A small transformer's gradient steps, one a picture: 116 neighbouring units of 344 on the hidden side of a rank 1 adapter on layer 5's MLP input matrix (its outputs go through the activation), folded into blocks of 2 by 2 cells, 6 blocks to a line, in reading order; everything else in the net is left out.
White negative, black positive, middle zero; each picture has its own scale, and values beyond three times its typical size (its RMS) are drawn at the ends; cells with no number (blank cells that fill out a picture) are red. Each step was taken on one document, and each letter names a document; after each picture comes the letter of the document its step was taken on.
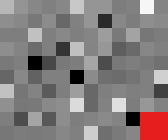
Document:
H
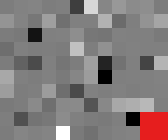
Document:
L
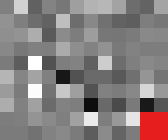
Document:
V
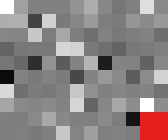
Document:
H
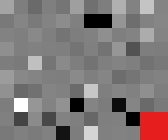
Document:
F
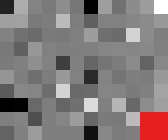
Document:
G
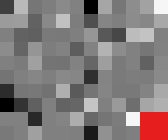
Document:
G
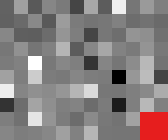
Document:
V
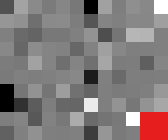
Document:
G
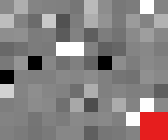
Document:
H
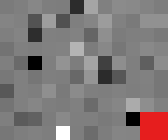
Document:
L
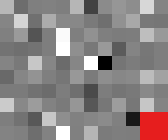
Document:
H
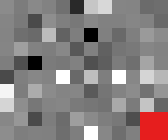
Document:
V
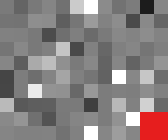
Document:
V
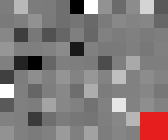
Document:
V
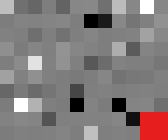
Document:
F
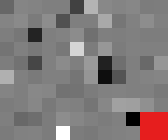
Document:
L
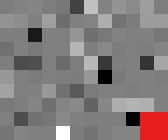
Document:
L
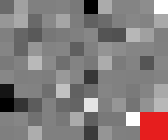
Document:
G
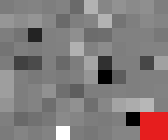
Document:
L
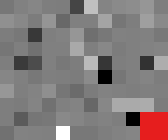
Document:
L
